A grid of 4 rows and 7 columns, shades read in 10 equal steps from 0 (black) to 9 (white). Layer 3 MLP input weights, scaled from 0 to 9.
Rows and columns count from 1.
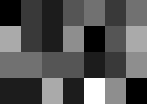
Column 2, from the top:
2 2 4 1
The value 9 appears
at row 4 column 5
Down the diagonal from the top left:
0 2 3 1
